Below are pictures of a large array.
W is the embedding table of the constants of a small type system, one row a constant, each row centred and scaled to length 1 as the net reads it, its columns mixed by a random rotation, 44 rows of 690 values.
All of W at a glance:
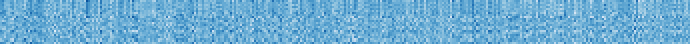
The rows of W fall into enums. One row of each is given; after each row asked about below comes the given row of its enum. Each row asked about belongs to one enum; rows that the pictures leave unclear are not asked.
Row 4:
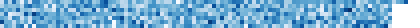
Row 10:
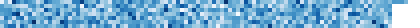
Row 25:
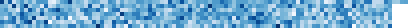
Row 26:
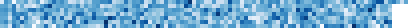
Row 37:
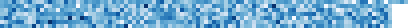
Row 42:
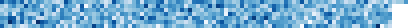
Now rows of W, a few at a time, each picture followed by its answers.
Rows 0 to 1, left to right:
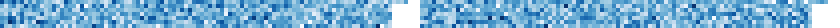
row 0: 42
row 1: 37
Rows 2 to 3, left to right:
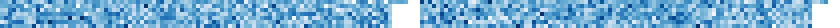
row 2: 37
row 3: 25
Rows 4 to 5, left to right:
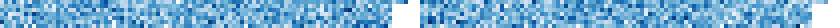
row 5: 42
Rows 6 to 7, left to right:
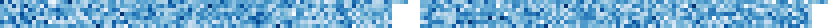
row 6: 25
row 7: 37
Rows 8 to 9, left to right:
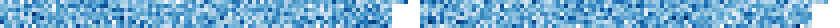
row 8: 4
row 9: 42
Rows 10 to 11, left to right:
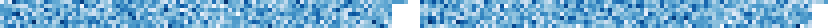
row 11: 42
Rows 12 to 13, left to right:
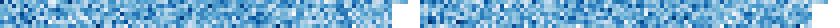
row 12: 25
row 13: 42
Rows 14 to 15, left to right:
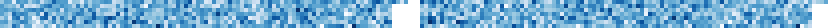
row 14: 26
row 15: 42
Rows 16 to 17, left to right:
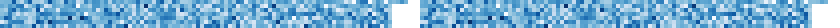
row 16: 37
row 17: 37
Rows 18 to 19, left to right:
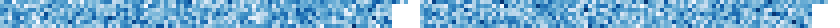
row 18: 26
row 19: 10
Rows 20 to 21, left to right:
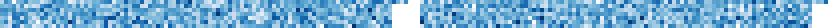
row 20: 26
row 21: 4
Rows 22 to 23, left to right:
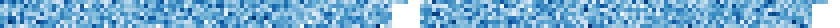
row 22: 42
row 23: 10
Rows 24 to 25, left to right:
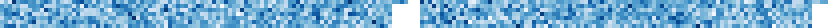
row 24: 10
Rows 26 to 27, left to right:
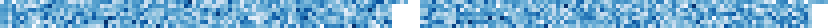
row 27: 37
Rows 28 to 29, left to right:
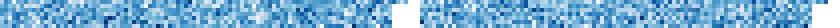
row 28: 26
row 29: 4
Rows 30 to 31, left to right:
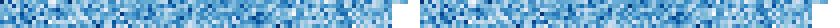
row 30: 25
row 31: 25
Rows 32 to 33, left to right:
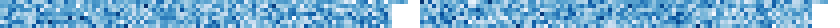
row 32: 37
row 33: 25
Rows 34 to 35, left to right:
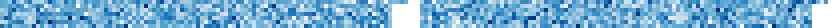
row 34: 37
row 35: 26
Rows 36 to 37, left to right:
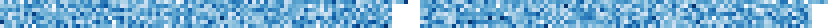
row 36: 4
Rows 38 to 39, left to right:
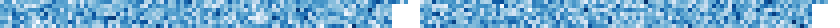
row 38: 26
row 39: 10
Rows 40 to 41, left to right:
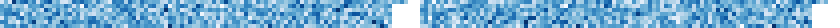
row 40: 10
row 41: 26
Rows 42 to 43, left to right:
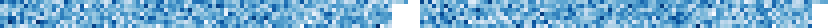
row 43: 25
